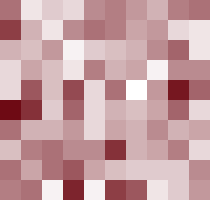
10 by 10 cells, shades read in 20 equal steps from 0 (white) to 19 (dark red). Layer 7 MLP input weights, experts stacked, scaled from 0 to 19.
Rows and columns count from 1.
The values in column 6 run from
5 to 16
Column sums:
94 83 57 88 60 91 62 61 88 66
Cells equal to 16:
2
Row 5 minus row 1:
-8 11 1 11 -6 1 -8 2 8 1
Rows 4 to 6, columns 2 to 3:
7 5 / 13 5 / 16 4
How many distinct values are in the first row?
8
